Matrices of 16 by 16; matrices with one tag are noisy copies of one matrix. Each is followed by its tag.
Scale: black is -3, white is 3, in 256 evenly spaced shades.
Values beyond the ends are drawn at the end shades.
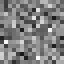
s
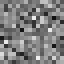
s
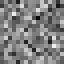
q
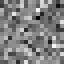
q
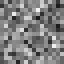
q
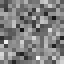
s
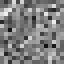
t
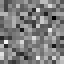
s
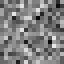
q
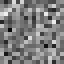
t
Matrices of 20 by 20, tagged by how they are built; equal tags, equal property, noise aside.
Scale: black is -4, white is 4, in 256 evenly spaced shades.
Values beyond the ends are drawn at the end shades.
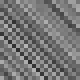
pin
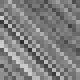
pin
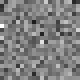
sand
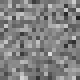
sand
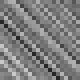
pin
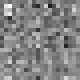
sand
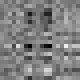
sand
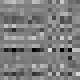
sand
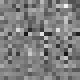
sand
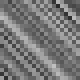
pin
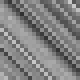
pin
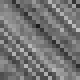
pin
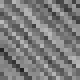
pin
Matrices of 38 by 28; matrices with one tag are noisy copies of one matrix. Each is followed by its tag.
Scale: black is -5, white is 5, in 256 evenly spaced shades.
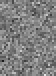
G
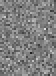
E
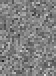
G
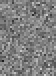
G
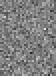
E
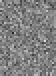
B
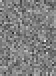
B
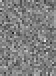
B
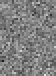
G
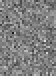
B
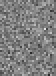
E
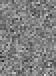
G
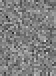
B
